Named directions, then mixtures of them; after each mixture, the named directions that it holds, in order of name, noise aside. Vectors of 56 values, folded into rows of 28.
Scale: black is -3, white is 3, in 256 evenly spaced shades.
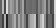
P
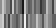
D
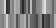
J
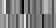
D, J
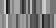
J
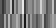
D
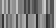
J, P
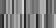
D, P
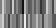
D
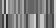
P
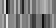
J, P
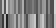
P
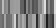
J, P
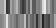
J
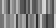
J, P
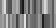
D, J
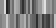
J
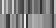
D, P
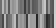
J, P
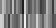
D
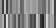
P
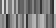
D, P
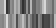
J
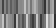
J, P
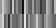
D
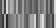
P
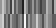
D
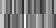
D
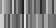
D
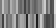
J, P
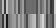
P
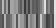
J, P
